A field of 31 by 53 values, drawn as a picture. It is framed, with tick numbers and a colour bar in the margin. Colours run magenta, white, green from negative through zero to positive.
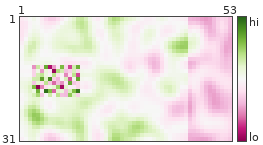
In the middle left lies a patch that is rougher than the rest. The middle left is the roughest part. The field is mottled with small blotches. The left part is higher, up to a seam about 80% of the way across.
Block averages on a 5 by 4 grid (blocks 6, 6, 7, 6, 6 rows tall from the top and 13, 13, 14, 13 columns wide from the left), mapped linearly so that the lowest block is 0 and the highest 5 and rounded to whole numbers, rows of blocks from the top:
3531 | 4432 | 3531 | 5430 | 4551
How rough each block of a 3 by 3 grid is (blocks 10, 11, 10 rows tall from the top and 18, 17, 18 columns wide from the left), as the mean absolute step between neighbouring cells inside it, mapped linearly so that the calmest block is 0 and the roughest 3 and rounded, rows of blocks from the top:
0 0 0
3 0 0
0 0 0
